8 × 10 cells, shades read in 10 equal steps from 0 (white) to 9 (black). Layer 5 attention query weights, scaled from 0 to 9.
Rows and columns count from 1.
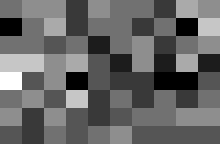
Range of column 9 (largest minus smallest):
6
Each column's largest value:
9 7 6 9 8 8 7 9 9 8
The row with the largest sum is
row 5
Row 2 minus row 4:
7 3 -1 4 -1 -3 3 -3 6 -6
